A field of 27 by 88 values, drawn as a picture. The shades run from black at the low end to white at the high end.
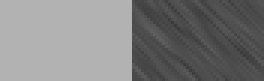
The table splits into one row of 2 panels. Panel 1,1: high, flat. Panel 1,2: low, slanting down to the right, faint in contrast.
